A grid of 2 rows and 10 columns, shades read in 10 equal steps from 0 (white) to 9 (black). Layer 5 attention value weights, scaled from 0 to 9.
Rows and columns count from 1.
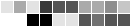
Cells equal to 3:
3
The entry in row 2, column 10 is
6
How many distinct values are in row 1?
6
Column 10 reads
2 6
